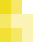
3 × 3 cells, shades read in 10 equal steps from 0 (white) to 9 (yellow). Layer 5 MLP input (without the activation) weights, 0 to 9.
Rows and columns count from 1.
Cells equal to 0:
1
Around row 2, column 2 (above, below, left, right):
6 6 6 3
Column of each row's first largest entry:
1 1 1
